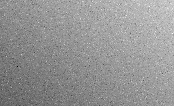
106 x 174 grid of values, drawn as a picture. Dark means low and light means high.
Ninth with the lowest average: bottom left. Ninth with the highest average: top right. Mirror symmetry: none. Histogram: bell-shaped. Stripes: none. Slope: up to the top right. Grain: fine.
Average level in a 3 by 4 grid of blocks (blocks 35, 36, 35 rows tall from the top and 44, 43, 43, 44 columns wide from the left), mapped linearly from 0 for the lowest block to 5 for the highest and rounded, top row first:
2345 | 1234 | 0123
